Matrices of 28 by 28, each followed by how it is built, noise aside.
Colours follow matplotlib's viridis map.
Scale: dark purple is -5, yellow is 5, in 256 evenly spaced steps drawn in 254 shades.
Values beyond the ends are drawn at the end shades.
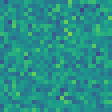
noise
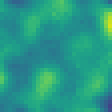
smooth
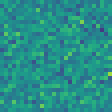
noise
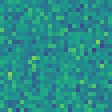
noise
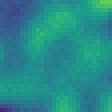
smooth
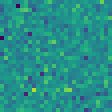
noise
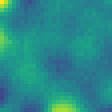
smooth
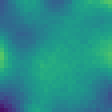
smooth
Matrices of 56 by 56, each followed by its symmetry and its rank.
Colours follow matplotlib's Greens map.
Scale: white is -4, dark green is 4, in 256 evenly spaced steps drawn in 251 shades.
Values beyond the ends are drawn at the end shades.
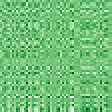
neither, rank three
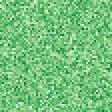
neither, full rank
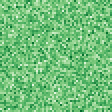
neither, full rank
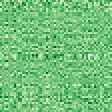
neither, rank five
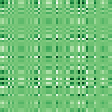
symmetric, rank one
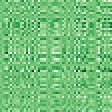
neither, rank three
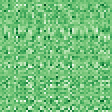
neither, rank five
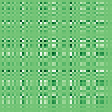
symmetric, rank one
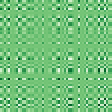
symmetric, rank one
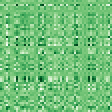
neither, rank three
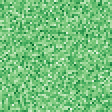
neither, full rank
